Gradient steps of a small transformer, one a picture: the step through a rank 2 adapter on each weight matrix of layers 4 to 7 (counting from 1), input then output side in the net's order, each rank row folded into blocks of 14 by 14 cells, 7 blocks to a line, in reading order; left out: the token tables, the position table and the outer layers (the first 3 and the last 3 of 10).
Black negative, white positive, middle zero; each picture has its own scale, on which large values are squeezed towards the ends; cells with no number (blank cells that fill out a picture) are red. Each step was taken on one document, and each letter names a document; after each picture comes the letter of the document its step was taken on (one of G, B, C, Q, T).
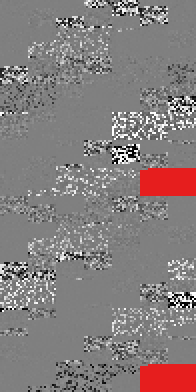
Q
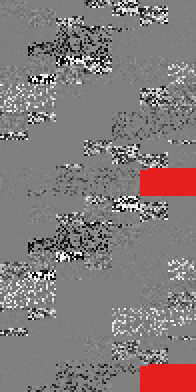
Q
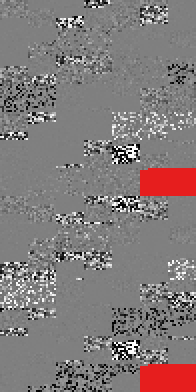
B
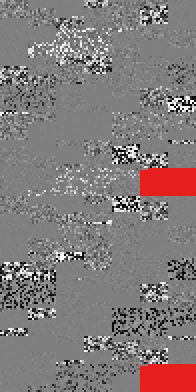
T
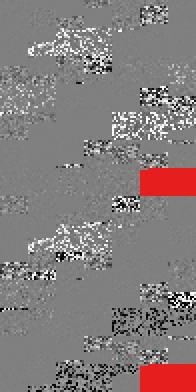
B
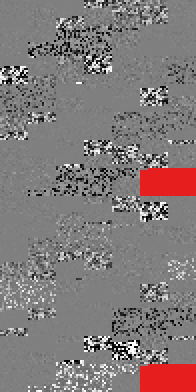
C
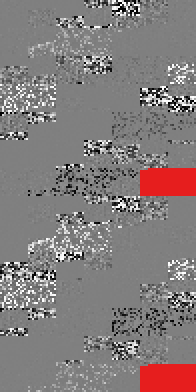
B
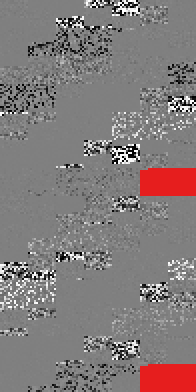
Q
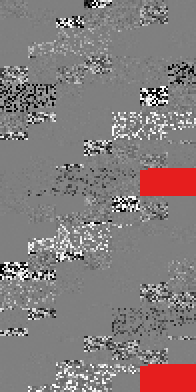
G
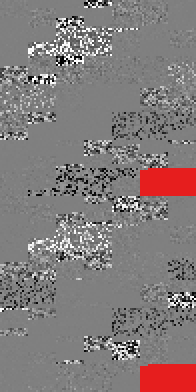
T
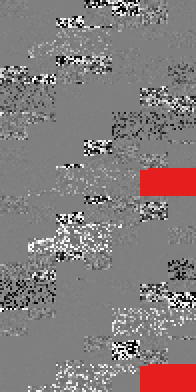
B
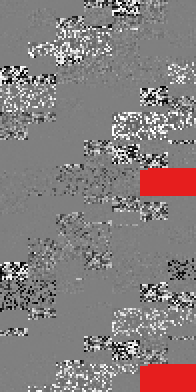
C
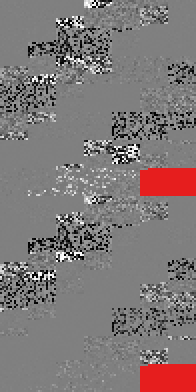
G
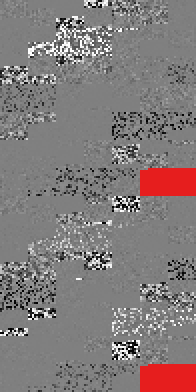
T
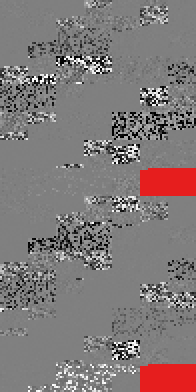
G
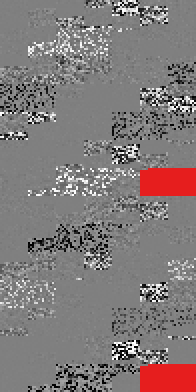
Q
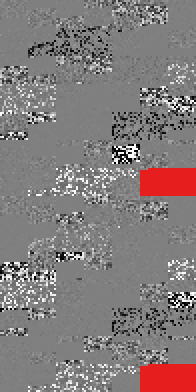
B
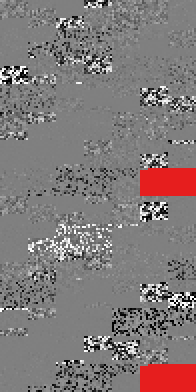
T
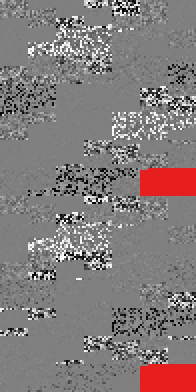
T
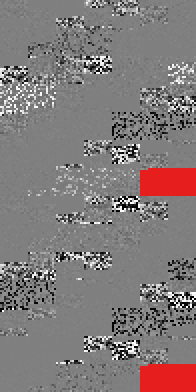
Q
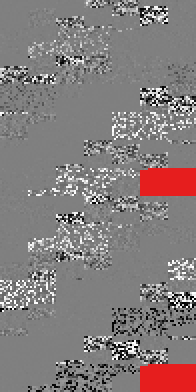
Q
